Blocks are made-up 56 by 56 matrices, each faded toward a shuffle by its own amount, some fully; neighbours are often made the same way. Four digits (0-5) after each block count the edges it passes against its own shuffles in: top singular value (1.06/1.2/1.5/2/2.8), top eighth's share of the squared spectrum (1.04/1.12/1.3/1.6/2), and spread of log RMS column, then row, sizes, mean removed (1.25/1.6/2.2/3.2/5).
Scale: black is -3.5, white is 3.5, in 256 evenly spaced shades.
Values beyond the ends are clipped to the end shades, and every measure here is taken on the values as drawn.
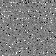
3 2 0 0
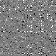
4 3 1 1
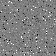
1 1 0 0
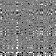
4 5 3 3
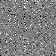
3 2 1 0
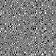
4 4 2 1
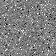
1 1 0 0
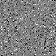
3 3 1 1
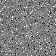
2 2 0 0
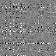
2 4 3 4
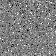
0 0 0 0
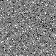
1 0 0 0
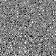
3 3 1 2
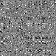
3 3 1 2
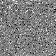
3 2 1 0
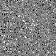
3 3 1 1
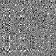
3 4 2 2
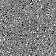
2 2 0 0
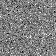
0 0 0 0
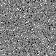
0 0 0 0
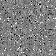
2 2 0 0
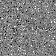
1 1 0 0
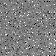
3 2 1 1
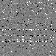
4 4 1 2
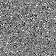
2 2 0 0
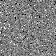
0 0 0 0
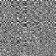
4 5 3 3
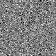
3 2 1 0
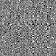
4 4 2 2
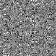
3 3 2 1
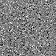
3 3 1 0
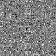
3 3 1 1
